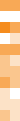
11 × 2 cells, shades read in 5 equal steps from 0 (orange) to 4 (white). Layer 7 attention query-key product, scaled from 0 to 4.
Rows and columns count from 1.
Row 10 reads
3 3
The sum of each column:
23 27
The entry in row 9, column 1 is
3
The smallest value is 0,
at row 3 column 1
